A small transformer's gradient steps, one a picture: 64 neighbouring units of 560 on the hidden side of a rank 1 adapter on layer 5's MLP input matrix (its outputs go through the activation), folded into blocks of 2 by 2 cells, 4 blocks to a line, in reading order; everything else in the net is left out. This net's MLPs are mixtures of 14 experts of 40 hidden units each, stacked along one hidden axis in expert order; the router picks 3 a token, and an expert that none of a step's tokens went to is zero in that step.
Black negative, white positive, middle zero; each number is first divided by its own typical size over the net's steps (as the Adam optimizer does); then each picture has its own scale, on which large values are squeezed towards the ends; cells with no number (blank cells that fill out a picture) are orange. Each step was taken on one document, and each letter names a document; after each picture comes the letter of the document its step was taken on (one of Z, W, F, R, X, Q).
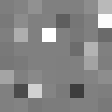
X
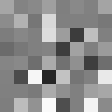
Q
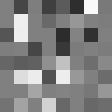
Q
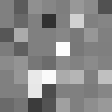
Q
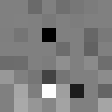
X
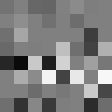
Q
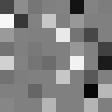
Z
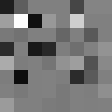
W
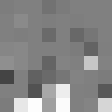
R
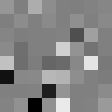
R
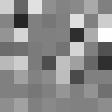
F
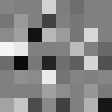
F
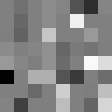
R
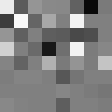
W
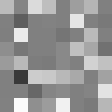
F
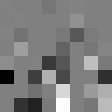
R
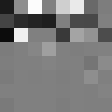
Z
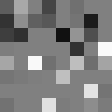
Z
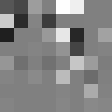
Z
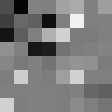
W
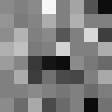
Q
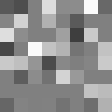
F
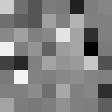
W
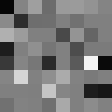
Z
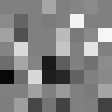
R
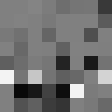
Q
